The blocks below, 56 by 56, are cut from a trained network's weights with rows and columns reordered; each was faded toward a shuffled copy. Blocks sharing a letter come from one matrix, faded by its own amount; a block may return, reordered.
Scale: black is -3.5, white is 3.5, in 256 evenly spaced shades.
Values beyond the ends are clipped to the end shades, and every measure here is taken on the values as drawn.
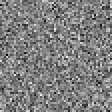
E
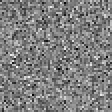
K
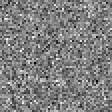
K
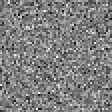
K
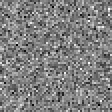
K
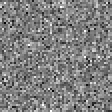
K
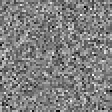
E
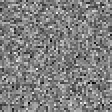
E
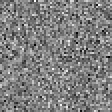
K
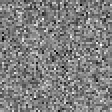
E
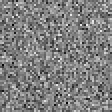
E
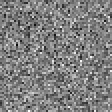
E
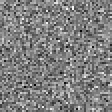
E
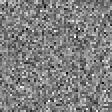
K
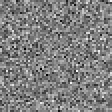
E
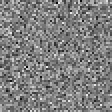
E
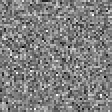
K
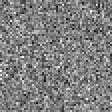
K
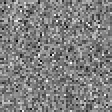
K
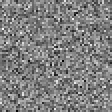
E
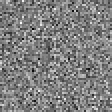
E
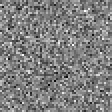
K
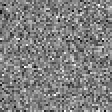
K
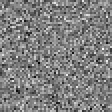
E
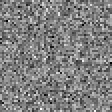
E
